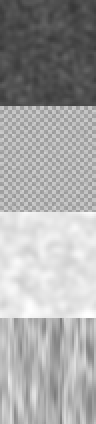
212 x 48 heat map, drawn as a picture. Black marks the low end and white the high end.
The table splits into 4 rows of 1 panel. Panel 1,1: low, blotchy, faint in contrast. Panel 2,1: high, checkered. Panel 3,1: very high, blotchy, faint in contrast. Panel 4,1: high, streaked downward.
